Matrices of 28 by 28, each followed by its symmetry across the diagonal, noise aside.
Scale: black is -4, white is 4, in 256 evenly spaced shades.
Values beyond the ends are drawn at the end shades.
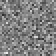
neither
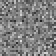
antisymmetric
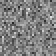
neither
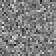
neither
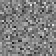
neither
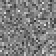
neither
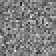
neither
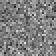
neither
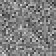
antisymmetric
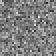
neither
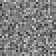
antisymmetric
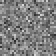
antisymmetric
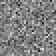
neither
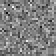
antisymmetric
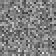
antisymmetric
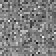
antisymmetric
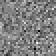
neither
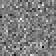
neither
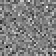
antisymmetric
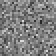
antisymmetric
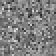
antisymmetric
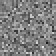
antisymmetric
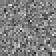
antisymmetric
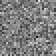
neither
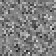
antisymmetric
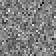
neither
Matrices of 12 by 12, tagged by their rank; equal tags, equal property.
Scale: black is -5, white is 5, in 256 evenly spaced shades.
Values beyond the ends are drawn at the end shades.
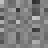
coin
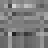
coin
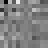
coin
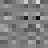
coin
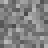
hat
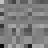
coin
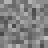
hat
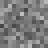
hat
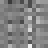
coin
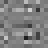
coin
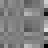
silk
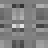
silk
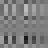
silk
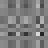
silk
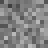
hat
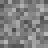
hat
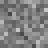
hat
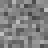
hat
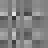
silk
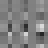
silk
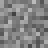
hat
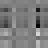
silk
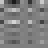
silk
